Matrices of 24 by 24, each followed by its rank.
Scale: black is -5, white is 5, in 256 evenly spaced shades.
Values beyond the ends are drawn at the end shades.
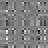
two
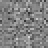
five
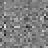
five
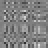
two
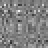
five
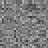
five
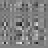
two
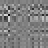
two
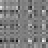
two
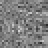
five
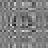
two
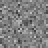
five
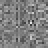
five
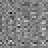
five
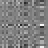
two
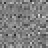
five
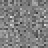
five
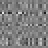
two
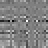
two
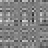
two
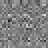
five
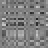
two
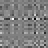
two
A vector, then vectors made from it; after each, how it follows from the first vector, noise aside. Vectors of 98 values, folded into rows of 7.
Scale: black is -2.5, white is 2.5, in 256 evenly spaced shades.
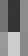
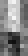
negated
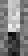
negated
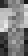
wrapped around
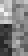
wrapped around
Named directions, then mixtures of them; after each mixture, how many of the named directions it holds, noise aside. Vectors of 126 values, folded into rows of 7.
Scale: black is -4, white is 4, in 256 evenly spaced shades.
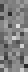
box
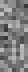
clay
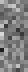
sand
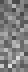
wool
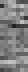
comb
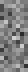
two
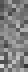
two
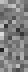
one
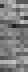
one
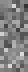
three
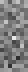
three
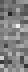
three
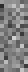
three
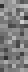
three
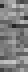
one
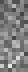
one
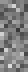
two
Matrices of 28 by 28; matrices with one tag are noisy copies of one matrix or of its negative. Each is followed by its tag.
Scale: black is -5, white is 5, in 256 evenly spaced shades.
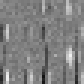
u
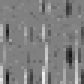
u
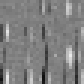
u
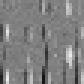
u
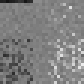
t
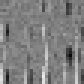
u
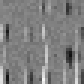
u
